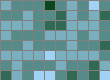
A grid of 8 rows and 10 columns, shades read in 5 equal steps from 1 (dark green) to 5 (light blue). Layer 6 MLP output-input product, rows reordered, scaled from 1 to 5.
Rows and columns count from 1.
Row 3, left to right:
4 4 4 3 2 2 4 4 4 3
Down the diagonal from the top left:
4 3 4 3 3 4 3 3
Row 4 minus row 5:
1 0 -1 0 1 1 0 0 1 1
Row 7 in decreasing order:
4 4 4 3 3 3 3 3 3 2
